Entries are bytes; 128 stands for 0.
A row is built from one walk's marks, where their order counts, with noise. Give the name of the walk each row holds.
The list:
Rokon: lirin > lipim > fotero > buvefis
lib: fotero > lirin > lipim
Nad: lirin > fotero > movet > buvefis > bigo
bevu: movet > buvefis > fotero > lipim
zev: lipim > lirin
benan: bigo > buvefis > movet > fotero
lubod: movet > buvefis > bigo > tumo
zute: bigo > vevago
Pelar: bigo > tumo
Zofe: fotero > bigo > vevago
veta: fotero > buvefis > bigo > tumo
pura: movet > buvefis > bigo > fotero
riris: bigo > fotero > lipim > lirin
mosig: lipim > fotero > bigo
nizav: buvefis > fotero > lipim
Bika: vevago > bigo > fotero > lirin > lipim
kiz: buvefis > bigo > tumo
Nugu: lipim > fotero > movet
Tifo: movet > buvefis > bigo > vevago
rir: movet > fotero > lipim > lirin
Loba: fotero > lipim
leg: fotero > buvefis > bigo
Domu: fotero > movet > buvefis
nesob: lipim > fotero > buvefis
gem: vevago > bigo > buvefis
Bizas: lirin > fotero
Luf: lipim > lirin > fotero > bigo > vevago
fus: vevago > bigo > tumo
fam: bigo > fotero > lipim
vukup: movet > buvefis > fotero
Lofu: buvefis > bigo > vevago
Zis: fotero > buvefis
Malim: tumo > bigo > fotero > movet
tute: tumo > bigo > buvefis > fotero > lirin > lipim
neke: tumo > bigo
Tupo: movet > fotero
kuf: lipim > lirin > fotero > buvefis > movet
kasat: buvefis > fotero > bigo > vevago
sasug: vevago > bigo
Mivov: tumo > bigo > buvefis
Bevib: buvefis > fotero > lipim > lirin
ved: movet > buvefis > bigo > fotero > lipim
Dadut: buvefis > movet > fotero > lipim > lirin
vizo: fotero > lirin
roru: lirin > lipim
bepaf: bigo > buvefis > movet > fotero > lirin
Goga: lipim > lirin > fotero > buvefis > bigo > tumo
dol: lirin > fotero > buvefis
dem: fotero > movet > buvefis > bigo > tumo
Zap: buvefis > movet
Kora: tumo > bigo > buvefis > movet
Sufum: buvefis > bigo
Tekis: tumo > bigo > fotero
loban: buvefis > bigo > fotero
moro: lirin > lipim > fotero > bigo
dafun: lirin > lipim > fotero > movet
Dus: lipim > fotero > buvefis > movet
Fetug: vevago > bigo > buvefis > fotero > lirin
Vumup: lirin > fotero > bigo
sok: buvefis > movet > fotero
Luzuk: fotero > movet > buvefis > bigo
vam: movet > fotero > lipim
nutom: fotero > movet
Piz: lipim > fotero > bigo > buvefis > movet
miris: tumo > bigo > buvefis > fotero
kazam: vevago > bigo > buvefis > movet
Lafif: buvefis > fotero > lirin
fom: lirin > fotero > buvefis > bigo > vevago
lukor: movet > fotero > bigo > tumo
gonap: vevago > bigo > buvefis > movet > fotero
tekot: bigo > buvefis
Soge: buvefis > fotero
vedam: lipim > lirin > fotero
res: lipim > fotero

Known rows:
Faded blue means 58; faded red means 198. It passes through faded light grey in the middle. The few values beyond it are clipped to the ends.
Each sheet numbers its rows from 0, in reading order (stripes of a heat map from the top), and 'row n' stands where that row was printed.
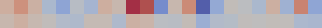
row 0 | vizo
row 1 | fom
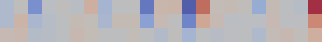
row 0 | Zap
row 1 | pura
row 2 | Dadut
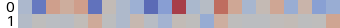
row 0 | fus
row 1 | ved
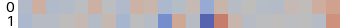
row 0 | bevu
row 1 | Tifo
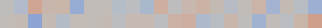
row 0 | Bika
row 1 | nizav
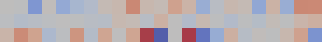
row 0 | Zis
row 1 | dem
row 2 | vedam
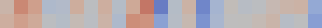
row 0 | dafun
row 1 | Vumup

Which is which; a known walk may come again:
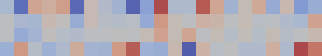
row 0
fus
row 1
kasat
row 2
veta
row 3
Tupo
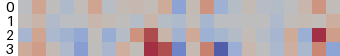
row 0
Dus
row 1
Dadut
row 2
nutom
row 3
vizo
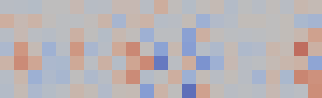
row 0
dem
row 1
fom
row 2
ved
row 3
vam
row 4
dafun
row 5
Domu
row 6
pura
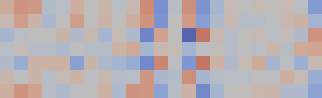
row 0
moro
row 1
kuf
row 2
Tifo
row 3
Luzuk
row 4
kazam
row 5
Goga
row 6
Vumup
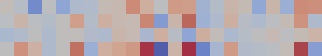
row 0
Zis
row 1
nesob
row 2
lukor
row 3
res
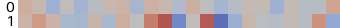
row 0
Lafif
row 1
lib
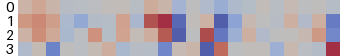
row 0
Nad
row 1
Bizas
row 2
vedam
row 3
Zap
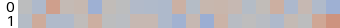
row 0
Bika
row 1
bevu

